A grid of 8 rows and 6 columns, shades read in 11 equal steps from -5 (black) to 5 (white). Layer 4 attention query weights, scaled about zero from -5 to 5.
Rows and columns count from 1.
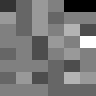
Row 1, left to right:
-3 -1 1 0 -5 -5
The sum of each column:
-4 -2 -3 -3 -3 -2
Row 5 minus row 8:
-1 0 -2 1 2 1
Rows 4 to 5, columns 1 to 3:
0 0 -2 | -1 0 -2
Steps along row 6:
same same down down up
